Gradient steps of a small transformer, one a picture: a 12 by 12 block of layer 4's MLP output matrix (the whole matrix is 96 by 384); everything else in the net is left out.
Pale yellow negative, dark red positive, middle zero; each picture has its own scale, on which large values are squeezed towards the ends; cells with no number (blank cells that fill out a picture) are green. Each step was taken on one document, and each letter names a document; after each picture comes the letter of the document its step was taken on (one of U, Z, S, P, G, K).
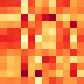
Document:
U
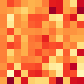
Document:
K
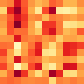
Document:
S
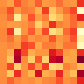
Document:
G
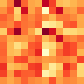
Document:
S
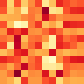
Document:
S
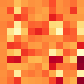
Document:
K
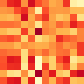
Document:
U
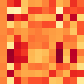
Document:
K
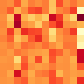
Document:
G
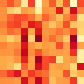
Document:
U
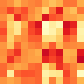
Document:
S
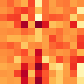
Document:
U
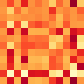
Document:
K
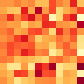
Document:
U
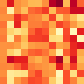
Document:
K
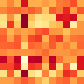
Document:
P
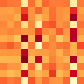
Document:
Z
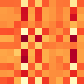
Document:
Z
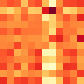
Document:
S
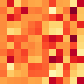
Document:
K
